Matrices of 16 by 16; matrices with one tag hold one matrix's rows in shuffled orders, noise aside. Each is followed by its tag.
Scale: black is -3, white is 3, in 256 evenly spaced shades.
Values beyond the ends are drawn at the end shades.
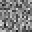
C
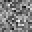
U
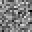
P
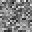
U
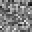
P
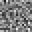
C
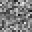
P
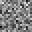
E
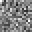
C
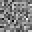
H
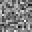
P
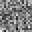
C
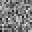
E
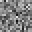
C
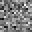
H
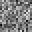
E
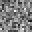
P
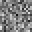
C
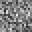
C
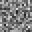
C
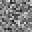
U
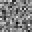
C
